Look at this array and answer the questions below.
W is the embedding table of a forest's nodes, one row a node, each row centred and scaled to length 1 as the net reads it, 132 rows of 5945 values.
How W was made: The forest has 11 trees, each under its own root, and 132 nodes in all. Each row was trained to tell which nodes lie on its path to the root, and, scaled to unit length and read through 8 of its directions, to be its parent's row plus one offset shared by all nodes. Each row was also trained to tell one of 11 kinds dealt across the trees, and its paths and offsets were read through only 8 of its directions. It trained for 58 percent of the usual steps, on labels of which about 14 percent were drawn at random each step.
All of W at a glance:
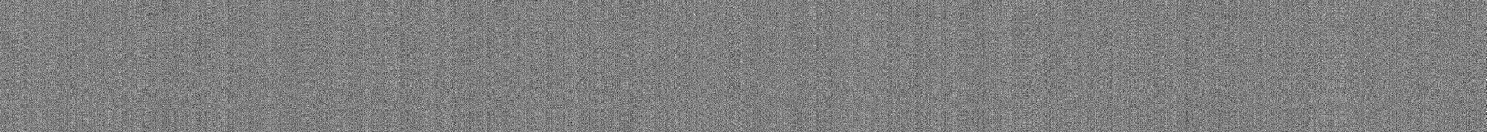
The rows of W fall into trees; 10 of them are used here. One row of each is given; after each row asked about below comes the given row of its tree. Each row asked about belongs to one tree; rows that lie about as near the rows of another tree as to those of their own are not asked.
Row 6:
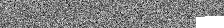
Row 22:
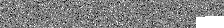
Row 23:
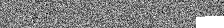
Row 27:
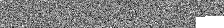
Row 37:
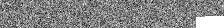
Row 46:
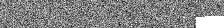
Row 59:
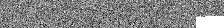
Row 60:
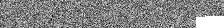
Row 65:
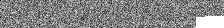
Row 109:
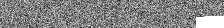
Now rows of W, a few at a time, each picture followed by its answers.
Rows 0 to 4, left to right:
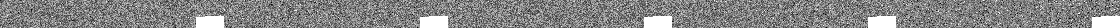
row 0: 6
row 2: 27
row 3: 6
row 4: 27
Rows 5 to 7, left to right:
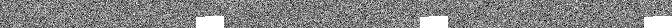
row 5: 37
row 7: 22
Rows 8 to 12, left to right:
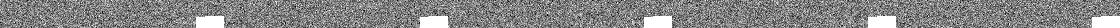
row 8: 65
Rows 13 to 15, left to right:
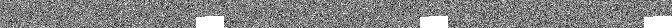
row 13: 22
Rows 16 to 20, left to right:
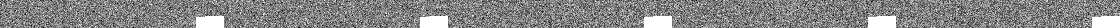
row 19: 23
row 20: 59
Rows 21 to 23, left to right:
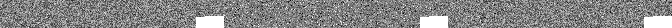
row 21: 109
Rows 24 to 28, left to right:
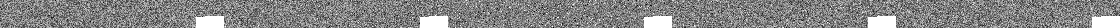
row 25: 27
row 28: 60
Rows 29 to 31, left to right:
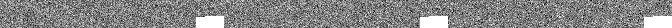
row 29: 27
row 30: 46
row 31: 65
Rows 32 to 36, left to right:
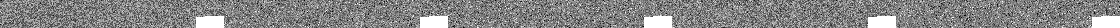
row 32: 6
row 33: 59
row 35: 46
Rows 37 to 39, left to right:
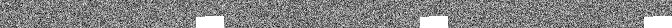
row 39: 23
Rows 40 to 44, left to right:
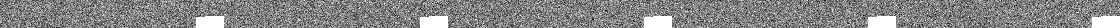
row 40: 37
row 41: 46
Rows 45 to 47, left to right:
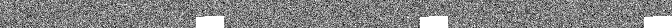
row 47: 23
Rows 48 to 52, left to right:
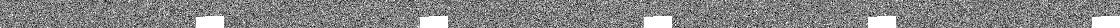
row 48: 37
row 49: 6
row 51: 59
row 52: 37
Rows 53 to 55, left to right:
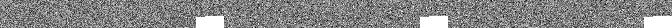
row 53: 27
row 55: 65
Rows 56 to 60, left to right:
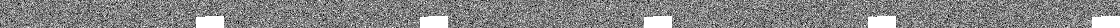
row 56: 23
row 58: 37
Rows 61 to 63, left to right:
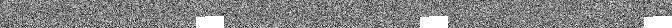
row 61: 6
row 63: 37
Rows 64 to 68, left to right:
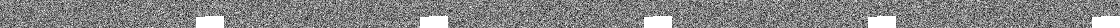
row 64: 37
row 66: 22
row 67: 59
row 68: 65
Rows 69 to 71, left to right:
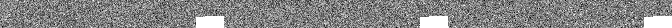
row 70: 46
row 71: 23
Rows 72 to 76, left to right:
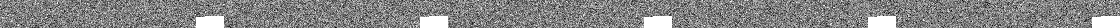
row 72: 109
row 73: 6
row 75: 59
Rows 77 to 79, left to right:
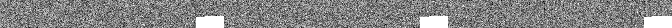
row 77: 46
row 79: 37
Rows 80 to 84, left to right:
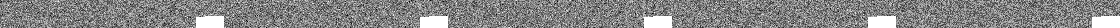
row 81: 6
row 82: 59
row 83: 65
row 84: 60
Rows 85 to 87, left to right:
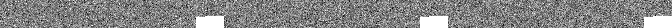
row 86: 65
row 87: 59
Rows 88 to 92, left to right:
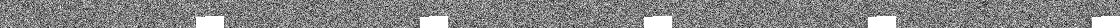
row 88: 59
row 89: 27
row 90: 109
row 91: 46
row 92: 27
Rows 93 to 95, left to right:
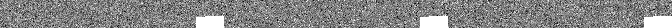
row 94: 37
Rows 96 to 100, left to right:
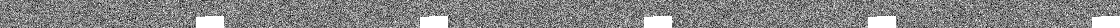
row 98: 60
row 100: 6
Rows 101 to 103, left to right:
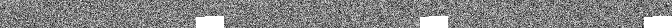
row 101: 109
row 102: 6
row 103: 46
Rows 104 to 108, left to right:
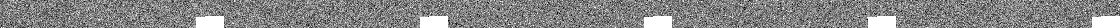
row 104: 6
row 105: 59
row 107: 59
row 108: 23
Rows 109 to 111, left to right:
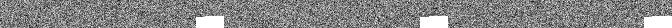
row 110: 27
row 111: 22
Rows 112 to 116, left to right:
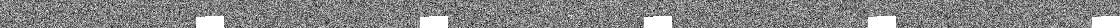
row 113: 60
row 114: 27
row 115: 22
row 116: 6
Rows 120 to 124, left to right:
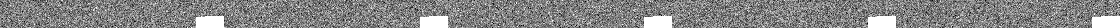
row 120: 22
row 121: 37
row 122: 109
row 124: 23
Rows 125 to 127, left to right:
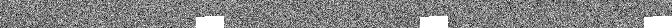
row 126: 27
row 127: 37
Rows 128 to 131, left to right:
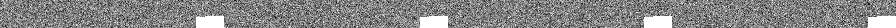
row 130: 23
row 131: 27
